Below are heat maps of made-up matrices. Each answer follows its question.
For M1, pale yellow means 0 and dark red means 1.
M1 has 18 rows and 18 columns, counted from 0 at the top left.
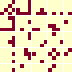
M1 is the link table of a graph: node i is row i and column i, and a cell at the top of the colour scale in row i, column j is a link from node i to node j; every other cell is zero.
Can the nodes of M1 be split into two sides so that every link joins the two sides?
no
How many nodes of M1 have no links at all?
0
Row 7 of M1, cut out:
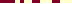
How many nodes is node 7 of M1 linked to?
9
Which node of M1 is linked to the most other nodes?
node 3
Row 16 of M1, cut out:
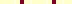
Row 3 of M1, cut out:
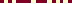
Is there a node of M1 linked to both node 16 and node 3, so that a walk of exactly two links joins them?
yes
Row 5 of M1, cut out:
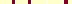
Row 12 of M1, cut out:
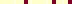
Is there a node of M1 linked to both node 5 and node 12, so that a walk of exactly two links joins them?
no
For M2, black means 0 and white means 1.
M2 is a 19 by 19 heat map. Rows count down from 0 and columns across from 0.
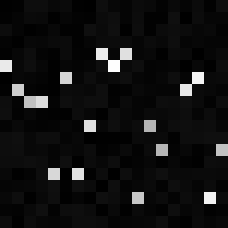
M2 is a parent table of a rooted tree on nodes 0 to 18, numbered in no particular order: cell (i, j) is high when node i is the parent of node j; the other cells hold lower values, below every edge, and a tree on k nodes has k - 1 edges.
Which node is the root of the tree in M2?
14
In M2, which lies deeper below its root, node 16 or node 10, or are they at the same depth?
the same depth
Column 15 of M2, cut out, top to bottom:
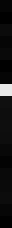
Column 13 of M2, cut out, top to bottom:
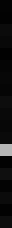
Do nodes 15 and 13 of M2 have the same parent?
no
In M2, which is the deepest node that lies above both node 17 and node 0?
6
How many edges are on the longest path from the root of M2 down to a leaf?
4
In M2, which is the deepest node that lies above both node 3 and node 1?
4
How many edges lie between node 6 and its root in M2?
1
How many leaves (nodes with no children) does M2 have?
10
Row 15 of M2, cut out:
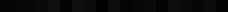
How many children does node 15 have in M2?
0
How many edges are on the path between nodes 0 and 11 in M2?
4
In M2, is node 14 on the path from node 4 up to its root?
yes
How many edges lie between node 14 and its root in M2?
0
